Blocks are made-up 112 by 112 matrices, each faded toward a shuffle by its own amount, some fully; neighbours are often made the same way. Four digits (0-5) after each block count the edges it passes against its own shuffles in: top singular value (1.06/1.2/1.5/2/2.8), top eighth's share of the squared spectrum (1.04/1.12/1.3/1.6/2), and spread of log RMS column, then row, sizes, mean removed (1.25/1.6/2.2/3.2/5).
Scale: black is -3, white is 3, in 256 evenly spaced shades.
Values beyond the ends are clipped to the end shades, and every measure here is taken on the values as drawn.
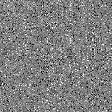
3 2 1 1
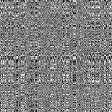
5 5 4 4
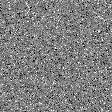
1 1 0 0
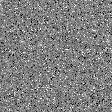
2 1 0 0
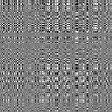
5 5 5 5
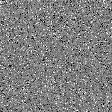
2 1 0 0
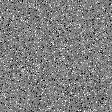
1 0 0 0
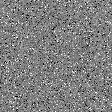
2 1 0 0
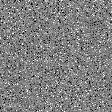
3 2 1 0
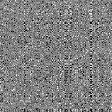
5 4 3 3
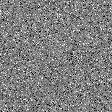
0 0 0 0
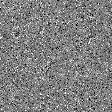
0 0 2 0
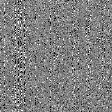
2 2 4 0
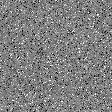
1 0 0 0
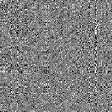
4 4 3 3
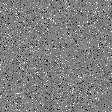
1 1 1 0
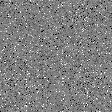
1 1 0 0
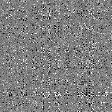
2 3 3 3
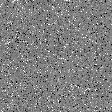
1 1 1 0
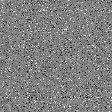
1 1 1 1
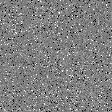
1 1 1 1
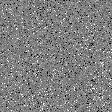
0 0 1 0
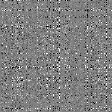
2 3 4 3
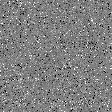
0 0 0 1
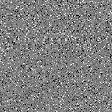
4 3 1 2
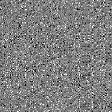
4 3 2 2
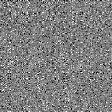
4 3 2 2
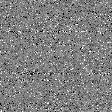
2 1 0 2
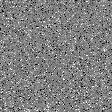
3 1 0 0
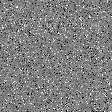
2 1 0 0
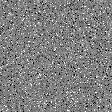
3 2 0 0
